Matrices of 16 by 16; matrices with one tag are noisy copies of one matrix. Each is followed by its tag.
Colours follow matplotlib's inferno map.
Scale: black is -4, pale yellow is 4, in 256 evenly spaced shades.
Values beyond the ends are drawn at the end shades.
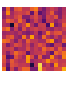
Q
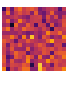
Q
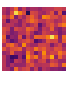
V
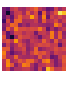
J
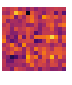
V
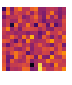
Q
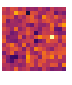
V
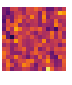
J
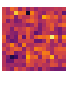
V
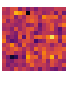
V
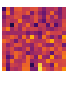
Q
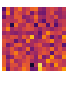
Q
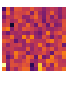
Q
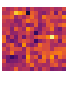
V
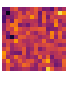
J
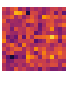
V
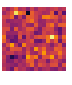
V
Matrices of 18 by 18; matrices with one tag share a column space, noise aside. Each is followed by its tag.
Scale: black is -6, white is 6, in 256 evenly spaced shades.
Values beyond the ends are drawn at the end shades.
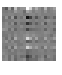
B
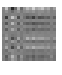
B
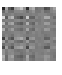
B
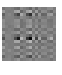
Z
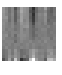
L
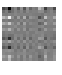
B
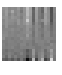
L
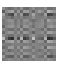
Z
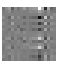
B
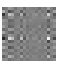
Z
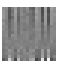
L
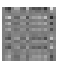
B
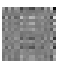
B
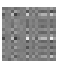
Z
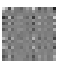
B
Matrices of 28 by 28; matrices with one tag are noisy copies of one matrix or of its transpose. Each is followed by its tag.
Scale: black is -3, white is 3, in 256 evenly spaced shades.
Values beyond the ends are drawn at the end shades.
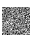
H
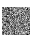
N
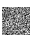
H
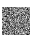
N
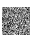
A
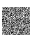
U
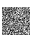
H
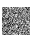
A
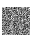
U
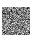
N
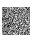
A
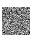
N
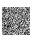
A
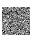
N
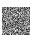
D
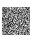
A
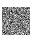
N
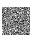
D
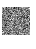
U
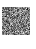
N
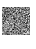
H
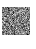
N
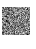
N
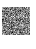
U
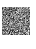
H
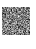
N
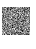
D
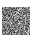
H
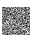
H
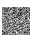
A
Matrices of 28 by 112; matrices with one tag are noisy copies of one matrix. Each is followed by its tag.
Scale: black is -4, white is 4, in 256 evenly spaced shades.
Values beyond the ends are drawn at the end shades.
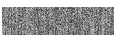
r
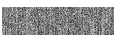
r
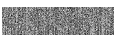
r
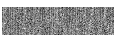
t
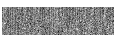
t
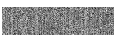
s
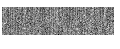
t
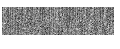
t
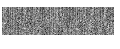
t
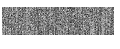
r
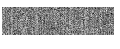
s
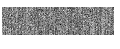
r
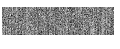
r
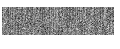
t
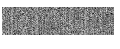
s
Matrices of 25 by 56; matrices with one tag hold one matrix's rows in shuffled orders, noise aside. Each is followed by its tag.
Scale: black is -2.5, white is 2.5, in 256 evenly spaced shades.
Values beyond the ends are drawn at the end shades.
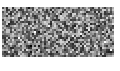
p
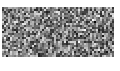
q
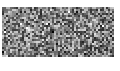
q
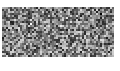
p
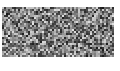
q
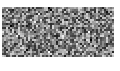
p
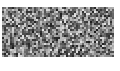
p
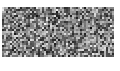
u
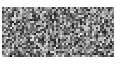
u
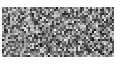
q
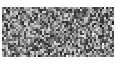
q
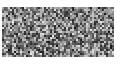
u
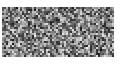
p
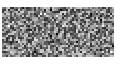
p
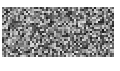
q
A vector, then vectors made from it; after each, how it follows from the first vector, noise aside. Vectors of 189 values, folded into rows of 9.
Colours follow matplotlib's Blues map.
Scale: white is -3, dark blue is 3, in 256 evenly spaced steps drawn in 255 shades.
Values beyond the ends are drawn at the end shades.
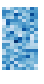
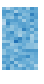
shrunk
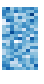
sign-scrambled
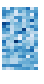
sign-scrambled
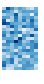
sign-scrambled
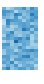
shrunk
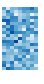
sign-scrambled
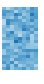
shrunk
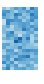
shrunk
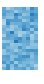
shrunk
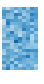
shrunk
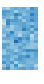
shrunk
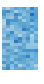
shrunk
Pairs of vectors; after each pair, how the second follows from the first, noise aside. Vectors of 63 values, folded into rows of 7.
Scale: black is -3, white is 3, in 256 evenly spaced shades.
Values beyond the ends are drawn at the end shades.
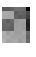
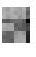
wrapped around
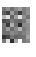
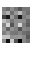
negated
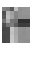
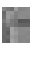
shrunk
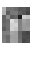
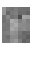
shrunk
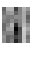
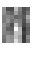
negated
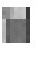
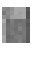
shrunk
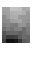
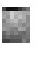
wrapped around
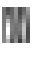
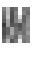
wrapped around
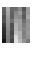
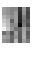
wrapped around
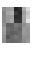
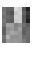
negated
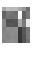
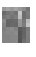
shrunk
